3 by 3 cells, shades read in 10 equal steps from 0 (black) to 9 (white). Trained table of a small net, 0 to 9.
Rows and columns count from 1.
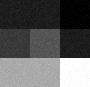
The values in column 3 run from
0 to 9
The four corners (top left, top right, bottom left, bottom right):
1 0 6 9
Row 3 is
6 6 9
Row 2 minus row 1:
1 2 1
